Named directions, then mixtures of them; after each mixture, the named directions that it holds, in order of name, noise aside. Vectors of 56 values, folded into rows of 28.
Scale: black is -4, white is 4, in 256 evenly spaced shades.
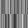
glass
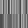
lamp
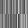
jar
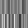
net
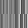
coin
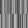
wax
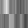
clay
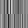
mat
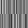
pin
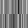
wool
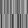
wax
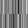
wool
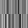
mat, net, wool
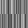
lamp, mat, pin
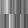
clay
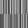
lamp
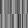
wax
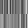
lamp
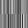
lamp, mat, wax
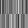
pin, wool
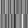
glass, pin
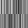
mat, pin, wool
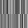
coin, mat
